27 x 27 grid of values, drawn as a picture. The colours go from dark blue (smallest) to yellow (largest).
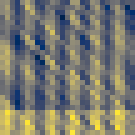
Average level on the scale: 50%. Stripes: upright, repeating 6 times. Seam: horizontal, 80% of the way down, the bottom part higher.
